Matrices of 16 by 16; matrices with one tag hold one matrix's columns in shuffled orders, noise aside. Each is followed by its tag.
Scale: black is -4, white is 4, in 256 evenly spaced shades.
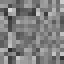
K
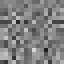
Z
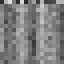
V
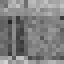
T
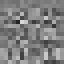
Z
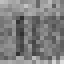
T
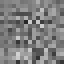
Z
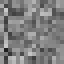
K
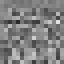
Z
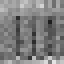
T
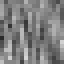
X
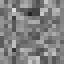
K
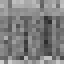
T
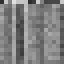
V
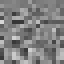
Z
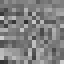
Z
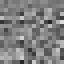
Z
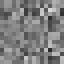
K
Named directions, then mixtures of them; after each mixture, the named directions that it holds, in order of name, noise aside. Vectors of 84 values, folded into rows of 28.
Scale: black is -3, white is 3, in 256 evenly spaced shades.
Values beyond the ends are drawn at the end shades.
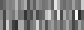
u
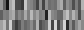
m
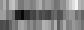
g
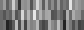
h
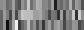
h, u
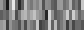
h, m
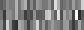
u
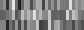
h, m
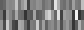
u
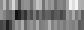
g, h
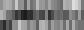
g, m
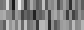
h, m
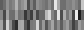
u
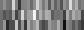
h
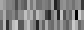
u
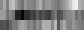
g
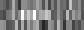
g, h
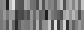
g, m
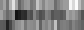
g, h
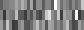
u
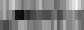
g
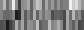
g, h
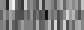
g, m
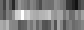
g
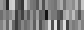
g, m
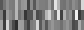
u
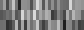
h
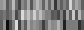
h, u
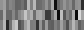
u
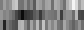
g, u
